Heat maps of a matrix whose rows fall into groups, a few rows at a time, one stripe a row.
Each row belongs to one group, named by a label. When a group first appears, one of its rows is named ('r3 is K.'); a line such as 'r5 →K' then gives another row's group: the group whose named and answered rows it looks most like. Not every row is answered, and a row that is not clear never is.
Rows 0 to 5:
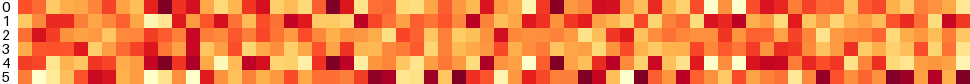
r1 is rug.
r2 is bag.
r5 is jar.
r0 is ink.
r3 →bag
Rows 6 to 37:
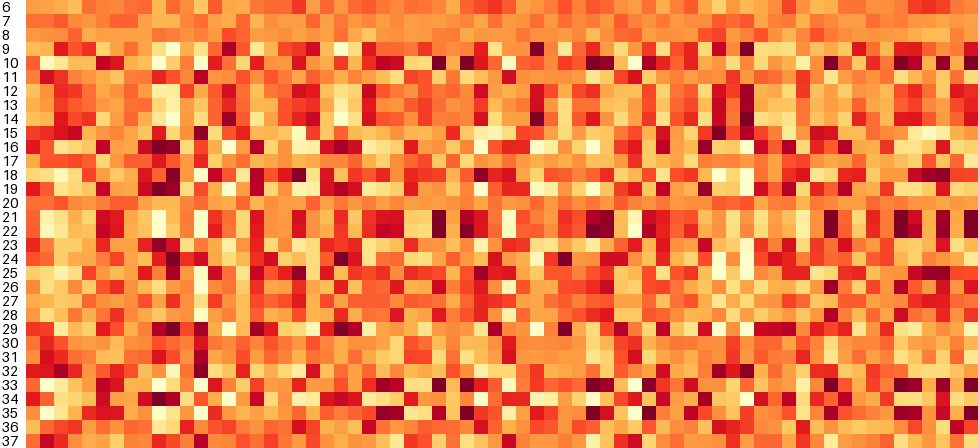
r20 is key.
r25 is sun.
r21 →jar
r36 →rug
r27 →sun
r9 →rug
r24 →ink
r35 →jar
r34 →ink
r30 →bag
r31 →bag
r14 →rug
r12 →rug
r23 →ink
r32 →key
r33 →jar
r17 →bag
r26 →jar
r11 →bag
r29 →ink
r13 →rug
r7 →key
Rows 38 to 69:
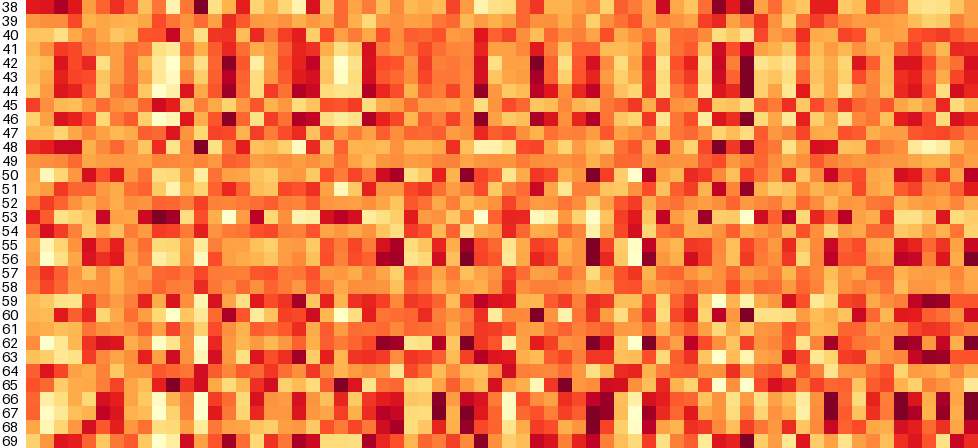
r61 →sun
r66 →jar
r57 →bag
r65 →ink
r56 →jar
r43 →rug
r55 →jar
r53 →ink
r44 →rug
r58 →bag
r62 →jar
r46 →rug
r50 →jar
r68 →jar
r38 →key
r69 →rug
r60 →rug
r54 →bag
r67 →jar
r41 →rug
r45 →ink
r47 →sun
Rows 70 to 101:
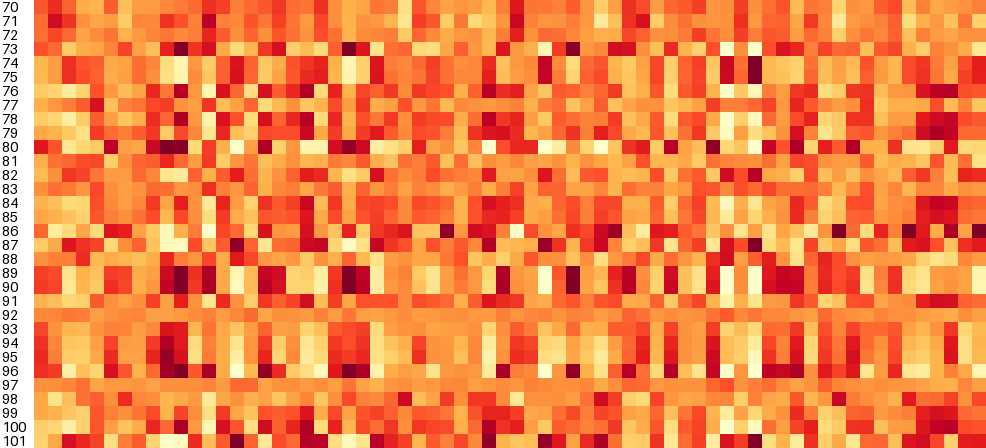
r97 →key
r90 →ink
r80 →ink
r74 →rug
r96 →ink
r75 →rug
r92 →key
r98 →jar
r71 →bag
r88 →key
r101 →rug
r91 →sun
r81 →bag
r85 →sun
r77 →bag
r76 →sun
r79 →sun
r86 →jar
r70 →bag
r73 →ink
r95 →ink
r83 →bag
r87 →rug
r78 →sun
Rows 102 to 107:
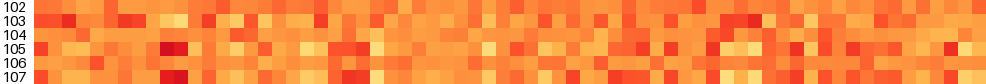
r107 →ink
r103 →key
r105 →ink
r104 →key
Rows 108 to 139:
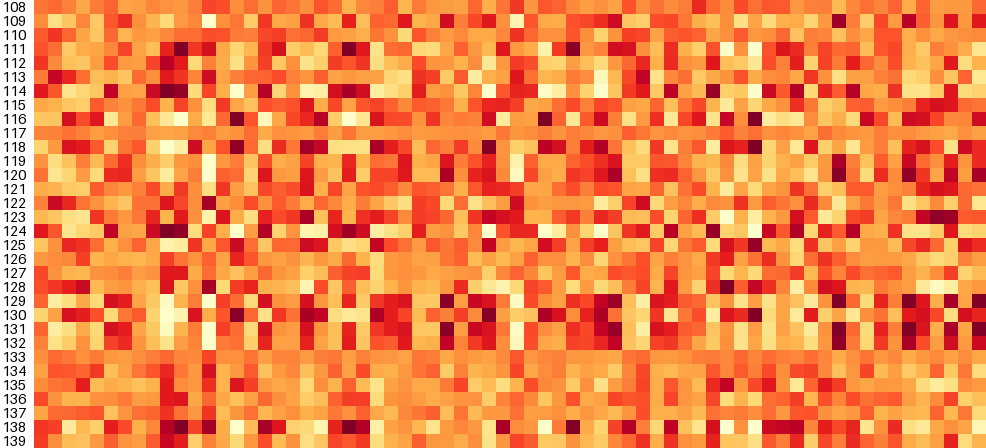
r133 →bag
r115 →sun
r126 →key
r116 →rug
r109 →jar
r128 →key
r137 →bag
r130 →rug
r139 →ink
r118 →rug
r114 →ink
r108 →bag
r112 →ink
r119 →jar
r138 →ink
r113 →bag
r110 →bag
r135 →key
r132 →jar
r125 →rug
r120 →jar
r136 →ink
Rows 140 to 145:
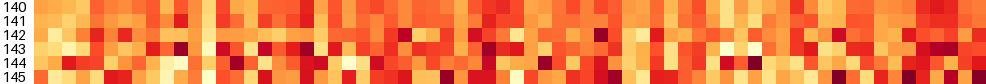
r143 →sun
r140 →sun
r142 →jar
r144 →rug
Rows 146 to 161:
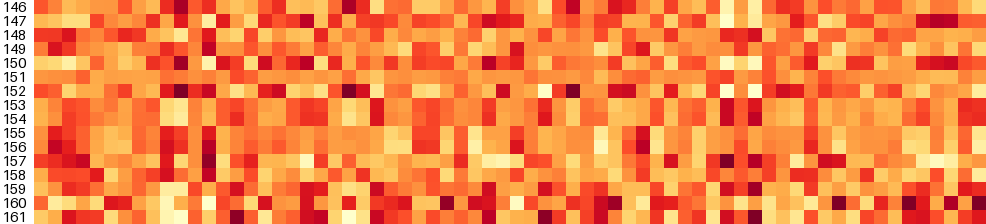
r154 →rug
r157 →key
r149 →bag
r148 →key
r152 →ink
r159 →rug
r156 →bag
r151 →key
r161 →rug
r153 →rug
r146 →ink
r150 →sun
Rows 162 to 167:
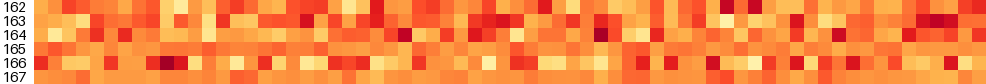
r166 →ink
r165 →bag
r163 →sun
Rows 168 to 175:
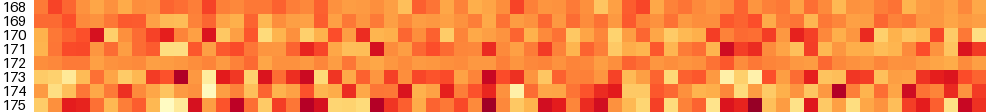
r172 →key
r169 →key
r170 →bag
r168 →bag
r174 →jar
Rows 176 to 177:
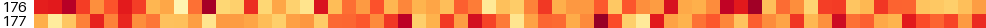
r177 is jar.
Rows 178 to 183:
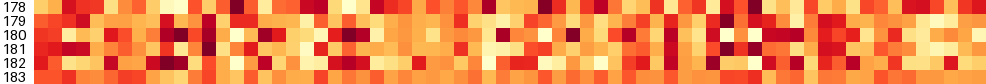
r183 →key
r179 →key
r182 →ink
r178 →rug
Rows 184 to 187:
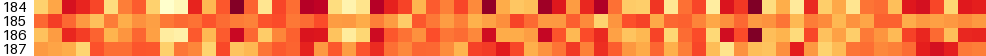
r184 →rug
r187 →sun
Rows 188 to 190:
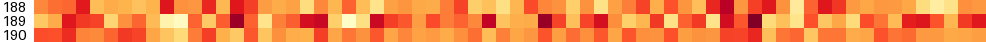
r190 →key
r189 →rug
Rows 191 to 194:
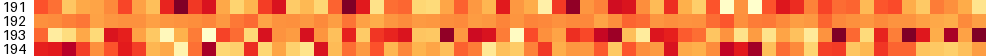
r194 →key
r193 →jar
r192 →key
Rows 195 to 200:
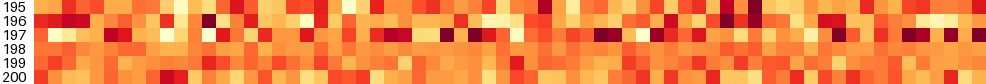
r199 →bag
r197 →jar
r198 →key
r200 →ink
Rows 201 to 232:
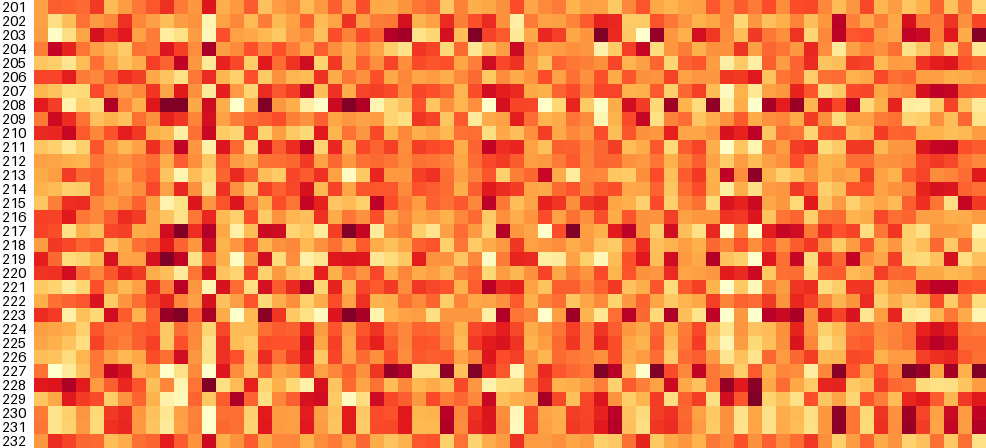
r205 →sun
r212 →sun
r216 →key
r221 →sun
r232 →bag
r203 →jar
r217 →ink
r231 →jar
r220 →key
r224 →sun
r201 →bag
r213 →rug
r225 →sun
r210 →key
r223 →ink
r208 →ink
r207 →sun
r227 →jar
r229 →rug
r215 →rug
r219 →ink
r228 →key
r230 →jar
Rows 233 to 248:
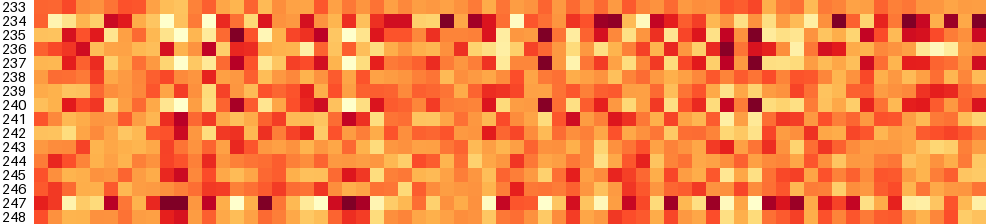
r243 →key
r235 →rug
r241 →ink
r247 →ink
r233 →key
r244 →bag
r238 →bag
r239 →sun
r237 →rug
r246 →bag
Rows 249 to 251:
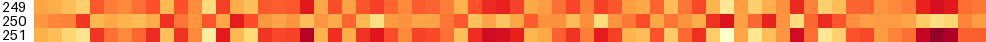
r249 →sun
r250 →key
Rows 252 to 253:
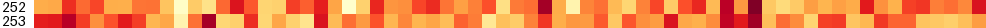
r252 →rug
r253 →key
